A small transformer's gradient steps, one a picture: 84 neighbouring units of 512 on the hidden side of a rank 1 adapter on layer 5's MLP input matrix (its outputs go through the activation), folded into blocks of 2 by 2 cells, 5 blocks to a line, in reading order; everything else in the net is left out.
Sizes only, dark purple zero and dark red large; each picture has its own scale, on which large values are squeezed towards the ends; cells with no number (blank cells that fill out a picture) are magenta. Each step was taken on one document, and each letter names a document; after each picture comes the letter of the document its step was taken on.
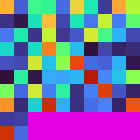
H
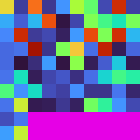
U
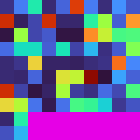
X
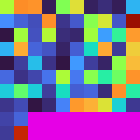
U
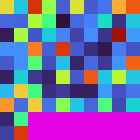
U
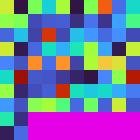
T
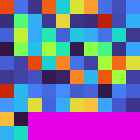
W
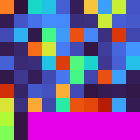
W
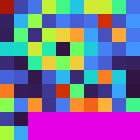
W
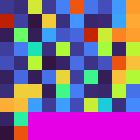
X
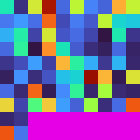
H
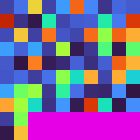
X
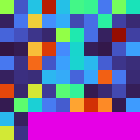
W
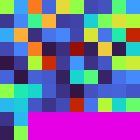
U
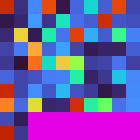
W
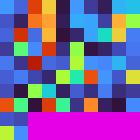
H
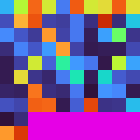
H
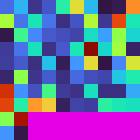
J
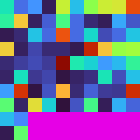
T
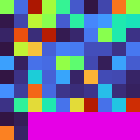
H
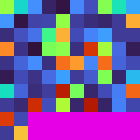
T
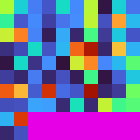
J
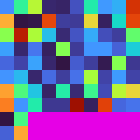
X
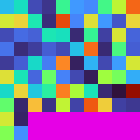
T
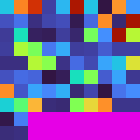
U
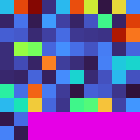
U
